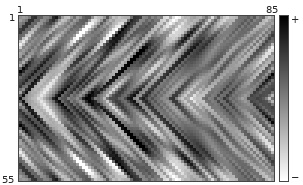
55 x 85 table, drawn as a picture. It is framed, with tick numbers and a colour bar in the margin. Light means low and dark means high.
No overall slope runs across the table. It is mirror symmetric from top to bottom. The values follow a bell shape. The ninth with the highest average is the middle left.
